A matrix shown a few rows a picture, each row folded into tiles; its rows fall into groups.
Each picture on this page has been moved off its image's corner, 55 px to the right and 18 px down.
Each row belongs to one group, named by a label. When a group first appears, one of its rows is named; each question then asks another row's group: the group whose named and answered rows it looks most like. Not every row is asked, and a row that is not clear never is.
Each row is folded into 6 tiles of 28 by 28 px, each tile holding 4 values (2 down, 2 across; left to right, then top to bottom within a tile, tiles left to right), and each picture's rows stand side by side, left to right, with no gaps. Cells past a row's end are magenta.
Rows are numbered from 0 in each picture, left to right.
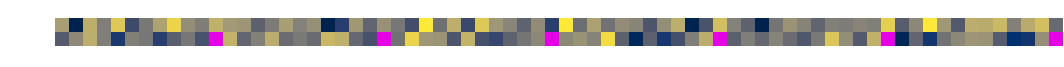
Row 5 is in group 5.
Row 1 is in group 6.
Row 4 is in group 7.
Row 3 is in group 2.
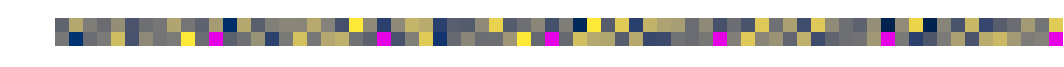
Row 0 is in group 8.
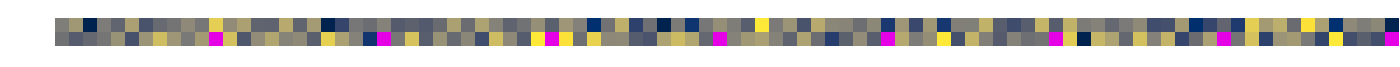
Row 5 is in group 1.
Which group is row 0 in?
7
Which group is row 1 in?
6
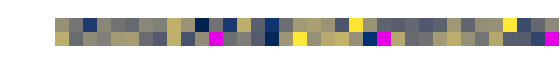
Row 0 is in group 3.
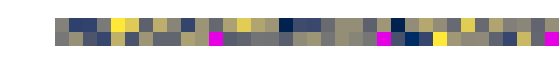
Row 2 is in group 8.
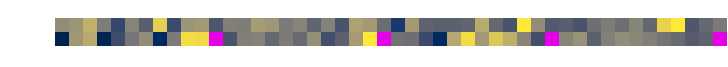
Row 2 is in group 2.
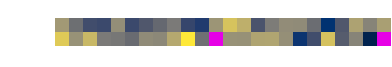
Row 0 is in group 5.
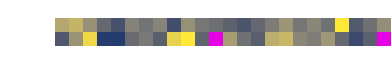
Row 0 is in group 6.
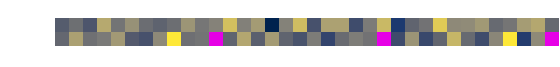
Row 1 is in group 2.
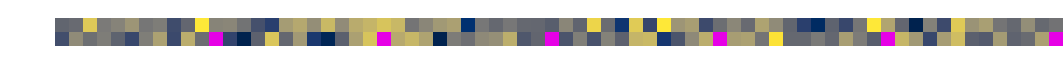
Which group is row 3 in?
5
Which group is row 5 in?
1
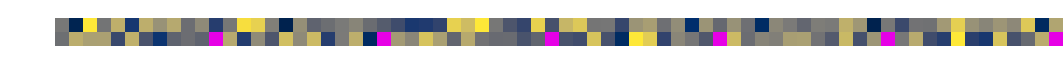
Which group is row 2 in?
1
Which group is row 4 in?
3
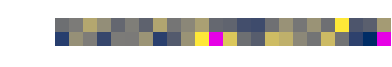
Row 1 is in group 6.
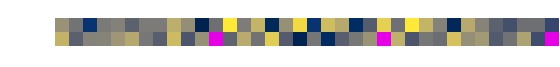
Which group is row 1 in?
2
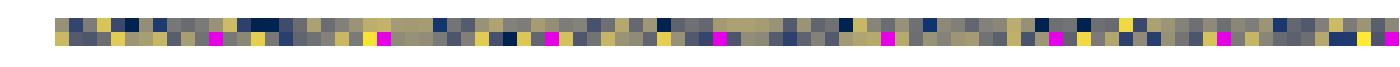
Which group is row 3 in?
6
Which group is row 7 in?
5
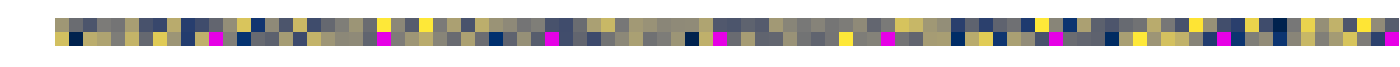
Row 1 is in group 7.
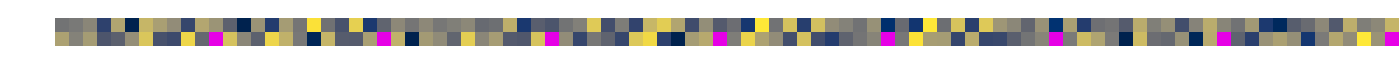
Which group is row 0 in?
5
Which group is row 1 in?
1
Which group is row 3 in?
5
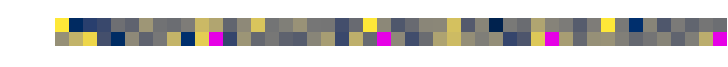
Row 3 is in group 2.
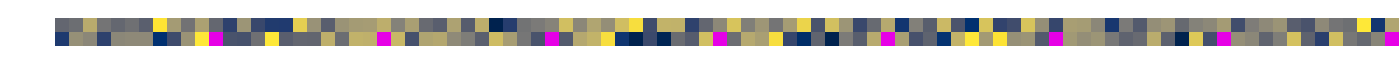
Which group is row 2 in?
6
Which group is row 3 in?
2
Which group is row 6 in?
5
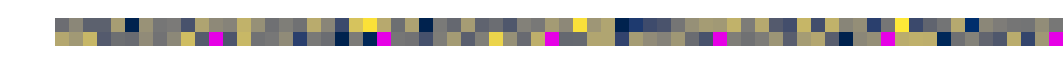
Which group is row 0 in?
5
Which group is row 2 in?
7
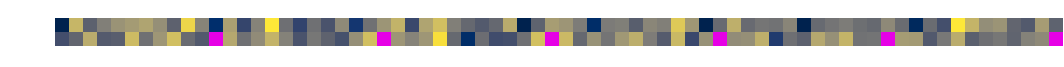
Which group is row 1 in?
2
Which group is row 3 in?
3
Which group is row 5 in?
1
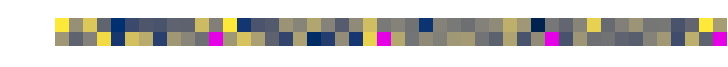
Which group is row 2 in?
3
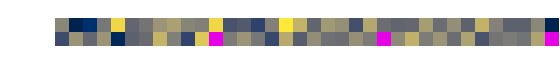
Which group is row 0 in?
7
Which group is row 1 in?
1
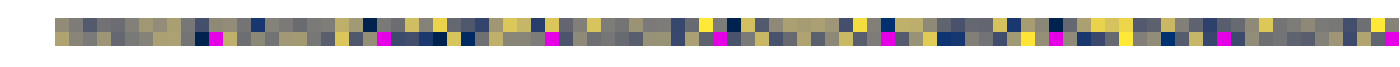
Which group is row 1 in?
3
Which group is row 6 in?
8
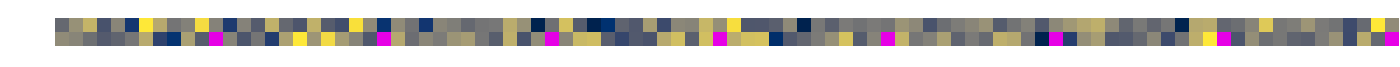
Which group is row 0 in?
5
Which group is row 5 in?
6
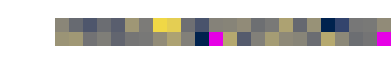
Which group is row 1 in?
6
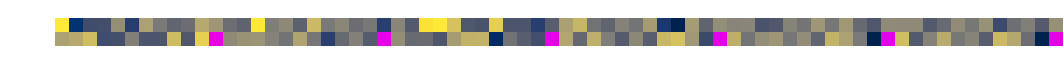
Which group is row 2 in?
8
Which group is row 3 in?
6
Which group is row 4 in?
6
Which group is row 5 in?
6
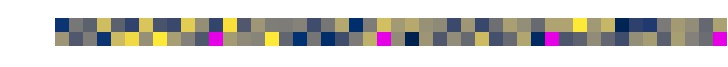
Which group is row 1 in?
2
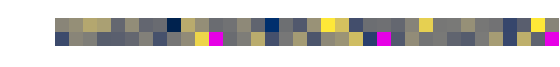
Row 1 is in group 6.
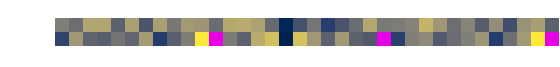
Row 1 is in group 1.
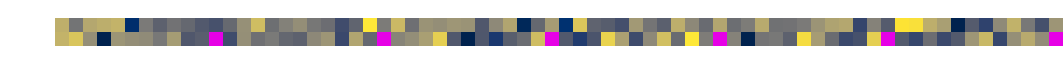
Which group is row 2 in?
2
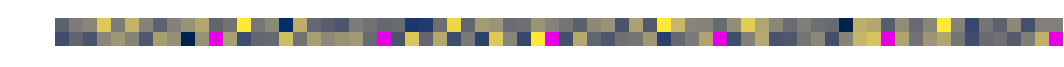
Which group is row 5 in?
2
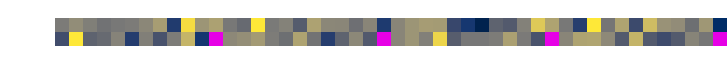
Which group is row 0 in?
5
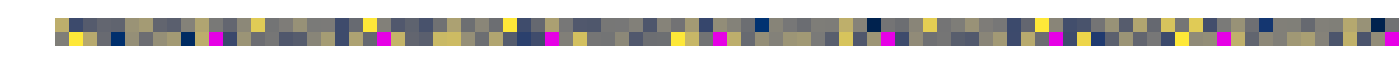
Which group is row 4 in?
3
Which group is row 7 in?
3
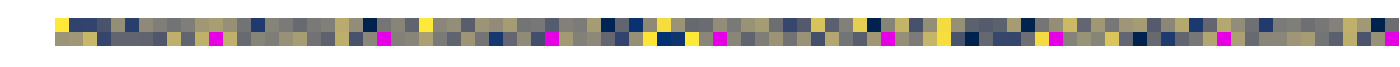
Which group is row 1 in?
3
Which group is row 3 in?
5
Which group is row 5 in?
2
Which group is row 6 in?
2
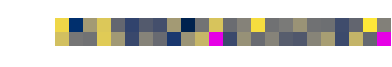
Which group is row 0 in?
2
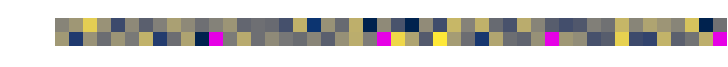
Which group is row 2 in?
1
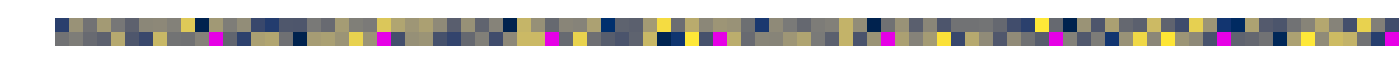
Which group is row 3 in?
5
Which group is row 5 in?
1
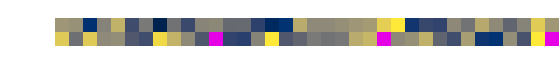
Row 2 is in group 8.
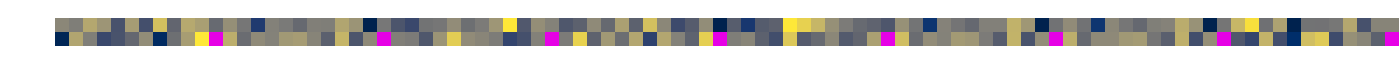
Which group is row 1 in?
3
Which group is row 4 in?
1
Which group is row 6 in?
3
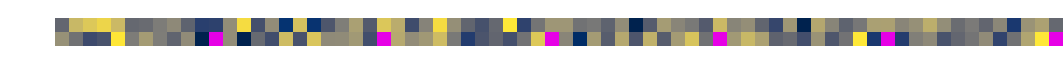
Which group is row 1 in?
7
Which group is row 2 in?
2
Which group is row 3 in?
8
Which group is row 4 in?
5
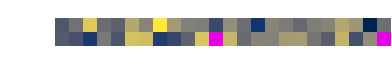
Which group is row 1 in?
3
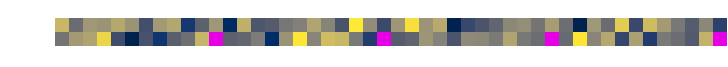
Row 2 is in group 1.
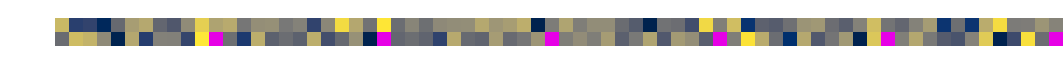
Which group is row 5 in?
5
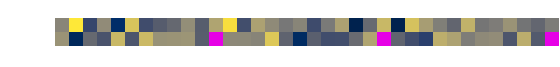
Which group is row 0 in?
7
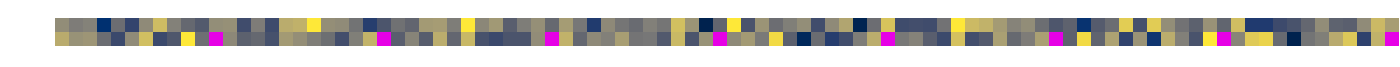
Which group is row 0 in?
5
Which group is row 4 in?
2
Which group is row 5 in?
1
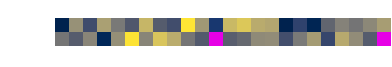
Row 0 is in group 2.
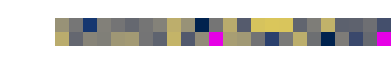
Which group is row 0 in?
3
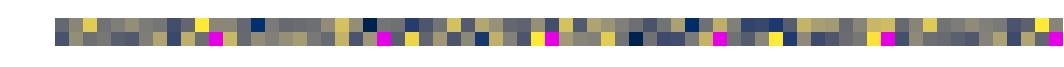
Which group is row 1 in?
3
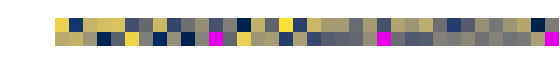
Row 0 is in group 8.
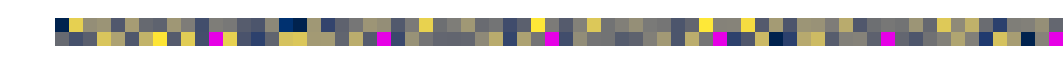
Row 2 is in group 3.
